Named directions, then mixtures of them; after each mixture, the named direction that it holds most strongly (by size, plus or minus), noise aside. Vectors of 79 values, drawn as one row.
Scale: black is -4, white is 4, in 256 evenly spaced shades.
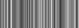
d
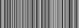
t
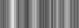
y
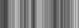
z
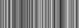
d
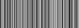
t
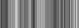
z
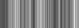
z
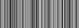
t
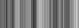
z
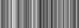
y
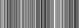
t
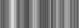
y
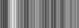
y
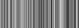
d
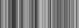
y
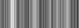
y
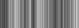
z
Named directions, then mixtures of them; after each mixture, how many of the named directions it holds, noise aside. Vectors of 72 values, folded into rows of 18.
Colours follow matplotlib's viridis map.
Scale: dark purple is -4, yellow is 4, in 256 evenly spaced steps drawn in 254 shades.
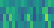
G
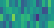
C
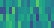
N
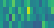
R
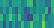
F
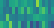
three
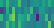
three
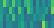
two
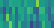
three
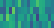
one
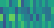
three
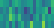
two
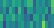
two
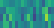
one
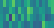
one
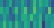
three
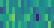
three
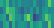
two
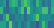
two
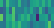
two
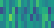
three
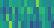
three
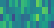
one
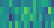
two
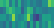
three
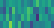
three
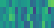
three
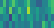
two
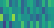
two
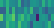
two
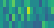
one
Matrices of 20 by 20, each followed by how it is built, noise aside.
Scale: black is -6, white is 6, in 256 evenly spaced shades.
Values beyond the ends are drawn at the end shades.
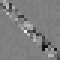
banded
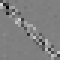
banded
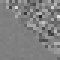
upper triangular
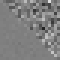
upper triangular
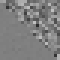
upper triangular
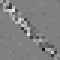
banded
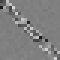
banded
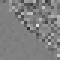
upper triangular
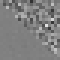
upper triangular
